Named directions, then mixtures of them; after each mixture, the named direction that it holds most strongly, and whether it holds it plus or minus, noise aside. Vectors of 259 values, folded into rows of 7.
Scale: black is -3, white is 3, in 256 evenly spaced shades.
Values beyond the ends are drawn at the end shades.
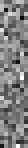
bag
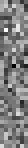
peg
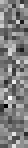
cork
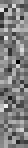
cork, minus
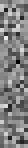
bag, plus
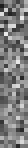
bag, minus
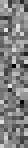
peg, plus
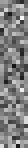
bag, minus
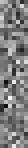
cork, plus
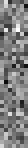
peg, plus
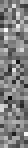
cork, minus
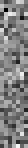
bag, plus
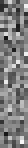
peg, minus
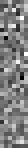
bag, minus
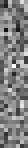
peg, minus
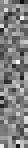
bag, minus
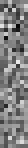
peg, minus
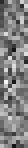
cork, minus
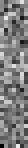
bag, plus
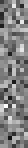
cork, minus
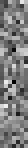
cork, minus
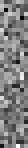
bag, plus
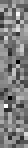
cork, minus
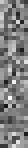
cork, plus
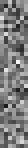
peg, minus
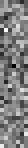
peg, plus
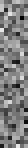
bag, plus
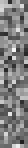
peg, plus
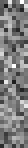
peg, minus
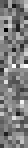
peg, minus
